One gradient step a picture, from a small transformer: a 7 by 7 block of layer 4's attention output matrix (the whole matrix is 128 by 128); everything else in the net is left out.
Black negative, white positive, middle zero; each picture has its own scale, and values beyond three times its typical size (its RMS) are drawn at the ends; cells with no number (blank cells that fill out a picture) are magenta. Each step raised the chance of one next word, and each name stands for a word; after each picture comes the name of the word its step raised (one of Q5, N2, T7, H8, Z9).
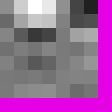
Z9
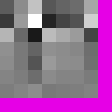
Z9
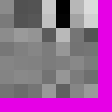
Z9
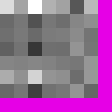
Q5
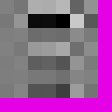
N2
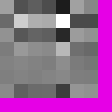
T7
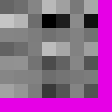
N2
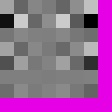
N2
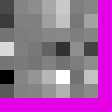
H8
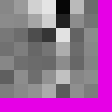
Z9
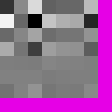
T7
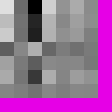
H8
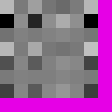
N2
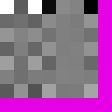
Q5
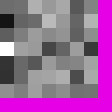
H8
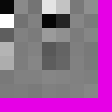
T7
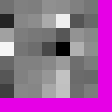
H8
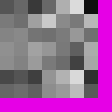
H8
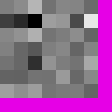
T7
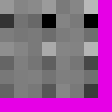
N2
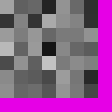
H8
